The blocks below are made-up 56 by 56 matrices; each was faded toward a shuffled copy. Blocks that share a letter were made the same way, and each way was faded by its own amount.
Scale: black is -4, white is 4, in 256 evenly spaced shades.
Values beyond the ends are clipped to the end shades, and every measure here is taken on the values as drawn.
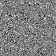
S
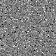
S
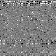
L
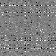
L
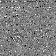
S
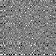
L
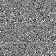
S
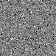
S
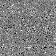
S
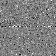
S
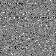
S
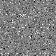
S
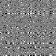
L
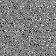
S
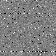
S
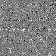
S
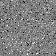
S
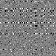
L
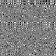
L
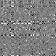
L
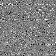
S
